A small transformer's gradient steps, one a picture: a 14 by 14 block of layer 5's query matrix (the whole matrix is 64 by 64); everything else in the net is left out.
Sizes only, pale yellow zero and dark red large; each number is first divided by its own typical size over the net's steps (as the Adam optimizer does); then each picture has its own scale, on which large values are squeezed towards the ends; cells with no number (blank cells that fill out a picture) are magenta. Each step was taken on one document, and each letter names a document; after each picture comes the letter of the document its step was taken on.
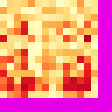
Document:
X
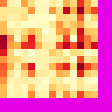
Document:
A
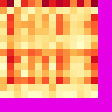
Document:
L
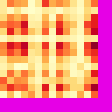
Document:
L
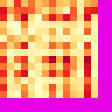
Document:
X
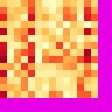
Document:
X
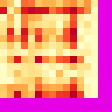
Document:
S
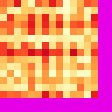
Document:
L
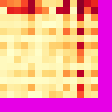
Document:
A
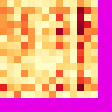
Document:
A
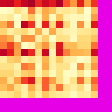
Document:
L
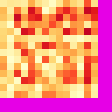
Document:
X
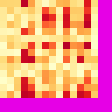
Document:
X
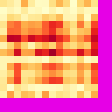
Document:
L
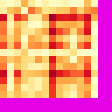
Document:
X
